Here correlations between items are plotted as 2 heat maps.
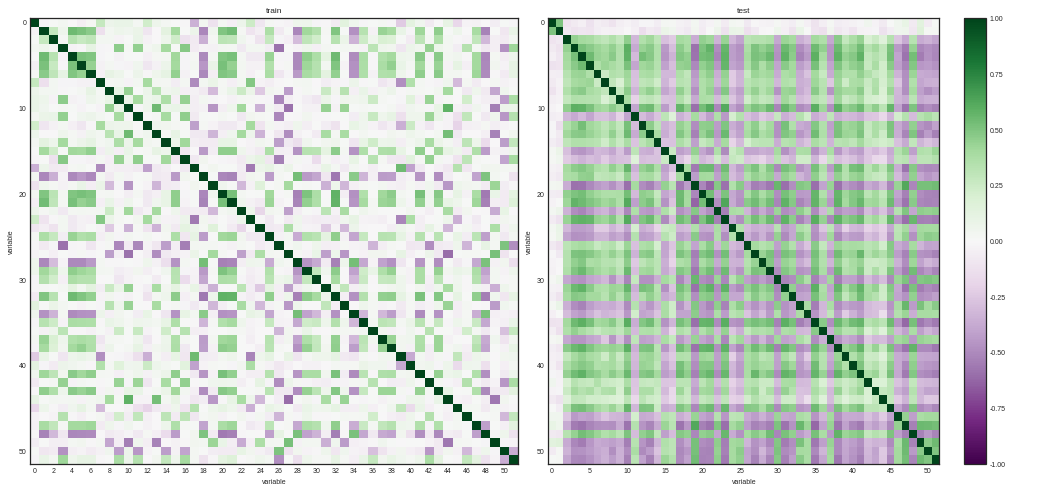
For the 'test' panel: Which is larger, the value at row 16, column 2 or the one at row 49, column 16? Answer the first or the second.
the second
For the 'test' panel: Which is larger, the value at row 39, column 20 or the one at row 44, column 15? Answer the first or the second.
the first
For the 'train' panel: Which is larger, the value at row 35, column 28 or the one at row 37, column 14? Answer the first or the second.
the second
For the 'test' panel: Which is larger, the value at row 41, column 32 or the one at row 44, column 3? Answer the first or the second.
the first
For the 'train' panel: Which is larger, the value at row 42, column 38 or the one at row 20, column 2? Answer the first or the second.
the second
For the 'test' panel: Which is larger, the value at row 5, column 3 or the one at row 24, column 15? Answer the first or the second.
the first
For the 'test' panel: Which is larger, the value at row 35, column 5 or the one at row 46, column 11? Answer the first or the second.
the first
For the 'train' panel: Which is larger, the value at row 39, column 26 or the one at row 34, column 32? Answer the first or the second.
the first
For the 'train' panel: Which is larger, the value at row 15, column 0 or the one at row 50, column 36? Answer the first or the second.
the first
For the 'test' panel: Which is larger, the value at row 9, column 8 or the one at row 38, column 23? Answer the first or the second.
the second
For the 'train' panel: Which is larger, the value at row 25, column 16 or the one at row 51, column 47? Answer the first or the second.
the second
